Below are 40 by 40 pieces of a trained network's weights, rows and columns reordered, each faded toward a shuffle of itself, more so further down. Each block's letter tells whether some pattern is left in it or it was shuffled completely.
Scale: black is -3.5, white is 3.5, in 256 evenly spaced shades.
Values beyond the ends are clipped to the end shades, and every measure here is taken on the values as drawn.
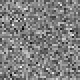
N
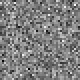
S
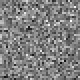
S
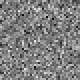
N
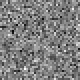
S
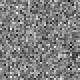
S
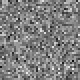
N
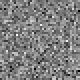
S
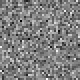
S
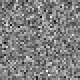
S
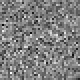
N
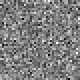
N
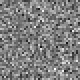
S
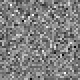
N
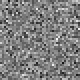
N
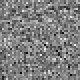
S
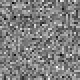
N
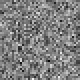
N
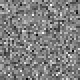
S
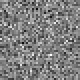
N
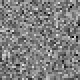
S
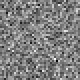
N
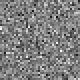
S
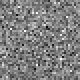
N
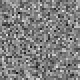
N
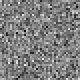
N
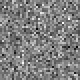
S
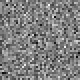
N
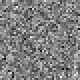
S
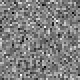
S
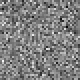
S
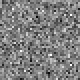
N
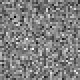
S
